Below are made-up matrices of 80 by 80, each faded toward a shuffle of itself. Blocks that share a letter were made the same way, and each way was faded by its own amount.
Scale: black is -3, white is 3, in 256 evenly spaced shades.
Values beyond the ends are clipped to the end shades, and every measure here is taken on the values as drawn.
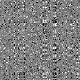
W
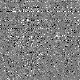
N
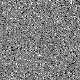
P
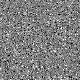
P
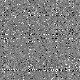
N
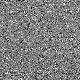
P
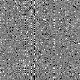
W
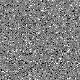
P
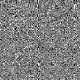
W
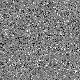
P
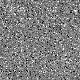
P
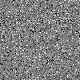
P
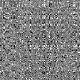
W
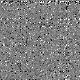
N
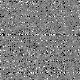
N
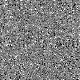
P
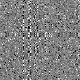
W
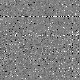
N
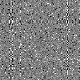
W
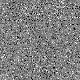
P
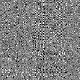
W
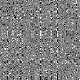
W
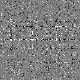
N
